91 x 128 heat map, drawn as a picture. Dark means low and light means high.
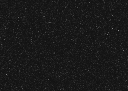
Mirror symmetry: none. Grain: fine. Average level on the scale: 10%. Histogram: skewed, a long tail of high values. Stripes: none. Odd rows or columns: none.
